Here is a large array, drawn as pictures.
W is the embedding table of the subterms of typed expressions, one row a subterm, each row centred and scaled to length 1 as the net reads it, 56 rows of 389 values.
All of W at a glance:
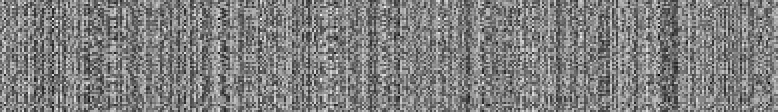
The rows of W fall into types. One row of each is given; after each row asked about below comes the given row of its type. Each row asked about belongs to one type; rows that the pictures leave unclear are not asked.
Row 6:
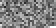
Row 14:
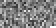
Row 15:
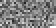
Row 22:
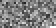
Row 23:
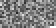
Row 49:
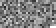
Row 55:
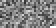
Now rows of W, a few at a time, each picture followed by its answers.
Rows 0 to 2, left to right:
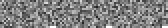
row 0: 22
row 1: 49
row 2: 49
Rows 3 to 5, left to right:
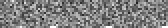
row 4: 6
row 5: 23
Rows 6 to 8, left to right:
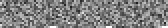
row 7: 23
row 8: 22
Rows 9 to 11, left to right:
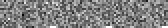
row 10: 23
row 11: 23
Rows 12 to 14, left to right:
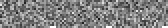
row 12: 23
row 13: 14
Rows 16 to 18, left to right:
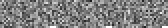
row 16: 22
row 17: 23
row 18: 55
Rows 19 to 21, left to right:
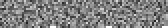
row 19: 49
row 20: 22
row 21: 15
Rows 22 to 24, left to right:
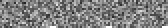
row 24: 55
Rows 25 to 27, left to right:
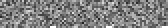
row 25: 55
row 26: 14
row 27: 6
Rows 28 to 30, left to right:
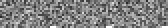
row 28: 55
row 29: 49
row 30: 6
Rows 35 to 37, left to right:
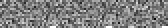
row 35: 15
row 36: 15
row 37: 6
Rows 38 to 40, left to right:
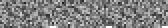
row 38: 22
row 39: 6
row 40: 22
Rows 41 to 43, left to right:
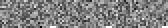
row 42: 23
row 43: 14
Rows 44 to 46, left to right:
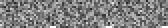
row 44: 14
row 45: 22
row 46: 6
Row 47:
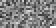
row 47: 55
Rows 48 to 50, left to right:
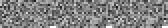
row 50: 49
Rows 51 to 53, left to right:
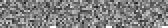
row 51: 15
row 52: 49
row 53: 22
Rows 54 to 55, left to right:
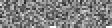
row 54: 23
